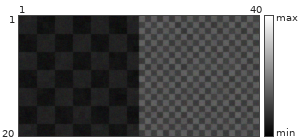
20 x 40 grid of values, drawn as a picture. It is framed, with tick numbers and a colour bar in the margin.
It is made of 1 by 2 panels. Panel 1,1: very low, checkered, faint in contrast. Panel 1,2: low, checkered.
